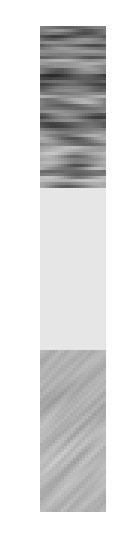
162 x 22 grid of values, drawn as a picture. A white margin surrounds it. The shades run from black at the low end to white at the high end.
The table splits into 3 rows of 1 panel. Panel 1,1: middling, streaked across, strong in contrast. Panel 2,1: very high, flat. Panel 3,1: high, slanting up to the right, faint in contrast.
